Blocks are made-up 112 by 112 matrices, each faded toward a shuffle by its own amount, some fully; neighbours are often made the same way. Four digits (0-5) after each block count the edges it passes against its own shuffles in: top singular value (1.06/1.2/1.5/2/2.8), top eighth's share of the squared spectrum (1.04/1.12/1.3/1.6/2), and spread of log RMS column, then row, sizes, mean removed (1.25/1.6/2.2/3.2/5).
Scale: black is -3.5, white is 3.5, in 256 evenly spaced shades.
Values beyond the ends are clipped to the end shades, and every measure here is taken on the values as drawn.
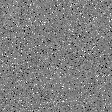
0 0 0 0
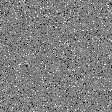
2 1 0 0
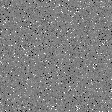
1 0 0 0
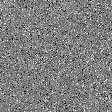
2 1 0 0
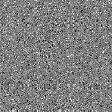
4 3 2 1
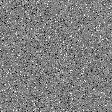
2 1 0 0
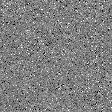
3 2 1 0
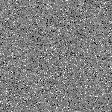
0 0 0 0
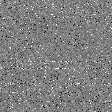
2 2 0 2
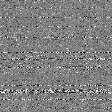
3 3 0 4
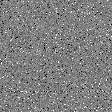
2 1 0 1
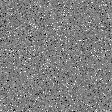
0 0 0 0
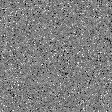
0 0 0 0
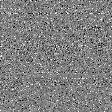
1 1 0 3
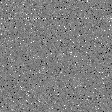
2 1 0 1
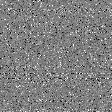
1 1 0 2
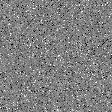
0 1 0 1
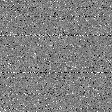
2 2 0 3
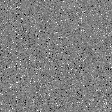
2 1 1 0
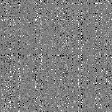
2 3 4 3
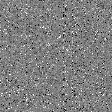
1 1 2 1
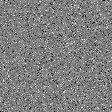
0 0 0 0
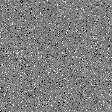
1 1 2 0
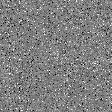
0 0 1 0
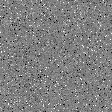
0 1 0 0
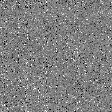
1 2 2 1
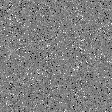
1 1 1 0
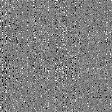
2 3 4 2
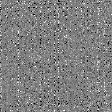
2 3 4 2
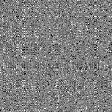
4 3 2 2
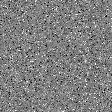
2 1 0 0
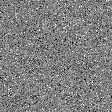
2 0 0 0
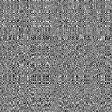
5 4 3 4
